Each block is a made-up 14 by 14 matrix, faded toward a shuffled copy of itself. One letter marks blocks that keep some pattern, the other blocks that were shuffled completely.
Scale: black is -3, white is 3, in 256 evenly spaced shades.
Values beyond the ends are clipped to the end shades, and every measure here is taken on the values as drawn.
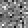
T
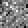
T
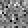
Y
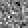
T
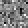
T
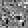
T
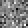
T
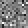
T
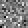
T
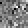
T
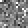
T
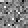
T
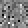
Y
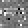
Y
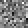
T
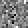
T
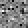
T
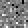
T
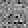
Y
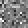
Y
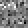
Y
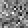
T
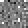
T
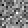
T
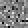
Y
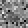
T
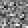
T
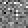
Y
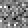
T
